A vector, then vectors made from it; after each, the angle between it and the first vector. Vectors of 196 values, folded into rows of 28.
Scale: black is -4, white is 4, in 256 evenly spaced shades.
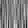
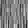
nearly parallel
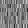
partly opposed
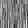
nearly opposite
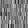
partly aligned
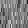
orthogonal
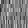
partly aligned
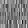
partly opposed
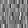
partly opposed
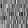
orthogonal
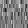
orthogonal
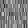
partly aligned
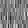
partly aligned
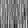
nearly opposite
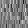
orthogonal
